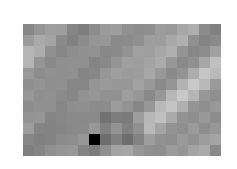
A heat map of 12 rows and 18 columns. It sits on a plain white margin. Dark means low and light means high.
Grain: diagonal, up to the right. Calmest part: middle left. Lone odd cells: 1, lower than its neighbours. Histogram: skewed, a long tail of low values. Ninth with the highest average: middle right. Odd patch: rougher, in the bottom middle. Roughest part: bottom middle.
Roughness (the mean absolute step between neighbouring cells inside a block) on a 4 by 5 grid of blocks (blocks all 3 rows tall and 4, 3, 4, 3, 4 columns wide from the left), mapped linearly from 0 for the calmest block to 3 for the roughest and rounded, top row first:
1 0 0 0 1 | 0 0 0 1 1 | 0 0 1 1 1 | 0 3 1 1 1
